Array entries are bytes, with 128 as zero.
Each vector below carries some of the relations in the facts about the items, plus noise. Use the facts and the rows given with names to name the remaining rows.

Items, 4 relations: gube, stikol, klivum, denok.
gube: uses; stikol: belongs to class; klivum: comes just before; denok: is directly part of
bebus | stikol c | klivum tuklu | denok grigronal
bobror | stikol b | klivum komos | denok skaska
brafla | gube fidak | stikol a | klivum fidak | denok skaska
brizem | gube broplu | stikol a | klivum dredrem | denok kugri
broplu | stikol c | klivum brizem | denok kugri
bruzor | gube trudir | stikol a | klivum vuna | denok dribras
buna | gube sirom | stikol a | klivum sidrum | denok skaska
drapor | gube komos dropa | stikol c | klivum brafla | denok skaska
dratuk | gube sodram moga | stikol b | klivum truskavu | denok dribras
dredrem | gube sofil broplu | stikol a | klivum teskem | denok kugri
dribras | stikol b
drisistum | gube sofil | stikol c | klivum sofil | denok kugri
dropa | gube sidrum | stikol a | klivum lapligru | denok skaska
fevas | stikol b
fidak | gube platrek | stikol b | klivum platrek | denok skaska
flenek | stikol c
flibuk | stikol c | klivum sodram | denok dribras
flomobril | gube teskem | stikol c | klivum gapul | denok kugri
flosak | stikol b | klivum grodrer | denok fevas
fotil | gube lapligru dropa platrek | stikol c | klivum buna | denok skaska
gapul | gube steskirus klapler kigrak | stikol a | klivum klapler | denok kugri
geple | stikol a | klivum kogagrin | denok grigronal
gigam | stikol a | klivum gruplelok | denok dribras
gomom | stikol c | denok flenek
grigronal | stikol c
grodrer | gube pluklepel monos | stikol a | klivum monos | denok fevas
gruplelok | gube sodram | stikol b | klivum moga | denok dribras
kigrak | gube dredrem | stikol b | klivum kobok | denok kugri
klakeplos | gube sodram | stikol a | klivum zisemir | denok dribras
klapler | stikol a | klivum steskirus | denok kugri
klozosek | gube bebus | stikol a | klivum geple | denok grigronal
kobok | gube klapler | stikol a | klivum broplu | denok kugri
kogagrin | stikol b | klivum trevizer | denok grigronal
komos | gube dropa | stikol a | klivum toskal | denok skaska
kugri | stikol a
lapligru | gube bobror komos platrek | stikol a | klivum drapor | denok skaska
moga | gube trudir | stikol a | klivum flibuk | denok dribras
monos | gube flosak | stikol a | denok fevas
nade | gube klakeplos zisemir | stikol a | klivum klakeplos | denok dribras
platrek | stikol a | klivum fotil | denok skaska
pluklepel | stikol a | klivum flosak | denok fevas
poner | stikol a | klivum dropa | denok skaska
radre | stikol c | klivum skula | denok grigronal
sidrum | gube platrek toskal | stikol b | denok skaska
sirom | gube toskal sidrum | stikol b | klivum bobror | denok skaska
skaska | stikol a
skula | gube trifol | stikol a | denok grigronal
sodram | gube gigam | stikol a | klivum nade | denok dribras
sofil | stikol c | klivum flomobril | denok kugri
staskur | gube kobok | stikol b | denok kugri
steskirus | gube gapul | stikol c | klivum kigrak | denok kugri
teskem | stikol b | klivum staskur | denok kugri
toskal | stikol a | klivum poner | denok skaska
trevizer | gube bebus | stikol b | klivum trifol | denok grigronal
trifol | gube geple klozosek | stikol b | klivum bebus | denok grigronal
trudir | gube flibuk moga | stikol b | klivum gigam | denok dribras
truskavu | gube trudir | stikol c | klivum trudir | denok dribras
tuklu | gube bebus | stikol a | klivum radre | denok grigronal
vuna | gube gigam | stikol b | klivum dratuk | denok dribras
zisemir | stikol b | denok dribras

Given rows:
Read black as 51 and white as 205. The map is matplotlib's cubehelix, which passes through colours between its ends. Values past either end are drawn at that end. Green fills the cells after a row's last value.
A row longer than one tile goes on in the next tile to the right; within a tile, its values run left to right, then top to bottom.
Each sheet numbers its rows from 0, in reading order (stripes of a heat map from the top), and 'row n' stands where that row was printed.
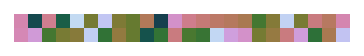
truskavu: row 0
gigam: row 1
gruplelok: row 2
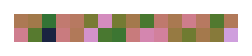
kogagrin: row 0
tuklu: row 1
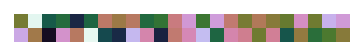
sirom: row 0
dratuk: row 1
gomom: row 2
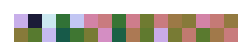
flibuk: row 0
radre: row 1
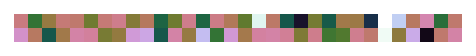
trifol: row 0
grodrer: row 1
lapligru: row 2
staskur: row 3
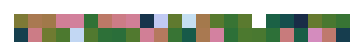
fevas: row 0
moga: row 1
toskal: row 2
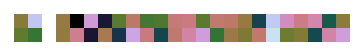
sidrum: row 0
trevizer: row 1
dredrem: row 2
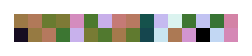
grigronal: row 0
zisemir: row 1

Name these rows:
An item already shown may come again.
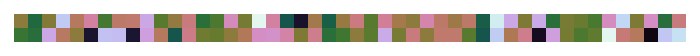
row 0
sodram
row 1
skaska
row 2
lapligru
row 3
radre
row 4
teskem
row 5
klakeplos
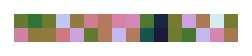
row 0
gruplelok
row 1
sofil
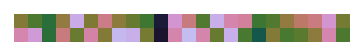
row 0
gapul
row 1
vuna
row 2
bebus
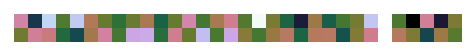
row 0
moga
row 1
grodrer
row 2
dropa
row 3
buna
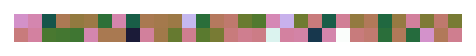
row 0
poner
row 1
kugri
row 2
nade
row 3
monos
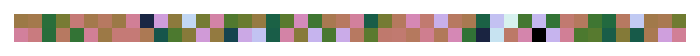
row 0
monos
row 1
trudir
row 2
grodrer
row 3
steskirus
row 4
zisemir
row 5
klapler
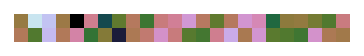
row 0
fidak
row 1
kobok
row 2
poner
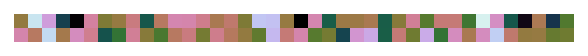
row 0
drapor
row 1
kigrak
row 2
fidak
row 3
grodrer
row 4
brafla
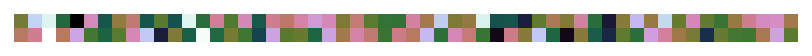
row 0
fotil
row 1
bruzor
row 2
broplu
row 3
flomobril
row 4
bobror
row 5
sofil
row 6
bebus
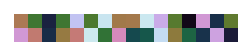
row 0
drisistum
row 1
platrek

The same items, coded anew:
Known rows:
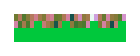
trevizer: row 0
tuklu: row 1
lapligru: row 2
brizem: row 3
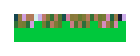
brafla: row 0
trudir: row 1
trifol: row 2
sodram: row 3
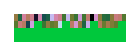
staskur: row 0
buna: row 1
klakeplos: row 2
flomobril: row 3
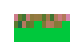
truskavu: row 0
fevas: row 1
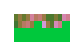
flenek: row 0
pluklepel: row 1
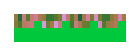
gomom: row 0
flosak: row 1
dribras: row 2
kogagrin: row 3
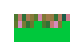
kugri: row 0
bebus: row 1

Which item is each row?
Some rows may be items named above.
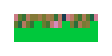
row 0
truskavu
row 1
bebus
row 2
trudir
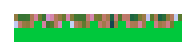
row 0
vuna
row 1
poner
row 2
vuna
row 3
gruplelok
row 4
drisistum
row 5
drisistum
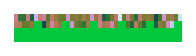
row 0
bruzor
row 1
flibuk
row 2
grodrer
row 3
drisistum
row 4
truskavu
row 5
platrek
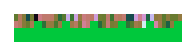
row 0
gigam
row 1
moga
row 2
skaska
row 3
radre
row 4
sidrum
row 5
gapul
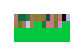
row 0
sofil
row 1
teskem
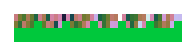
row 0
trudir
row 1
staskur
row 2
dropa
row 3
sirom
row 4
bobror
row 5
fidak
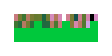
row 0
truskavu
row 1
drapor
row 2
zisemir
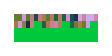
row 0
nade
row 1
broplu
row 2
fotil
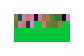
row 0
staskur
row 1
klapler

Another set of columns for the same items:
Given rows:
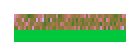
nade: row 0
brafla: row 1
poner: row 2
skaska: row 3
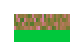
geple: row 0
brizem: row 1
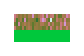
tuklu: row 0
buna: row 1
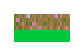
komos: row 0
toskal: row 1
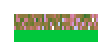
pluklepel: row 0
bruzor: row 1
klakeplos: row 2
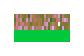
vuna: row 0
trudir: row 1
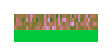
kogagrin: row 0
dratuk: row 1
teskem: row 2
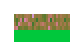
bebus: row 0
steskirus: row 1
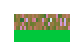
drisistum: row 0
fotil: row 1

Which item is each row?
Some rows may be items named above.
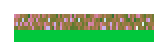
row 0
zisemir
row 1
gruplelok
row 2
platrek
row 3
gruplelok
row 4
truskavu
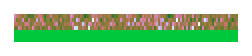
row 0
nade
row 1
broplu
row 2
sodram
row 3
flibuk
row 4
zisemir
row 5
klakeplos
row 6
moga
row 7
bebus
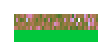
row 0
bobror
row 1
flibuk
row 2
sidrum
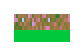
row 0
fidak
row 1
gigam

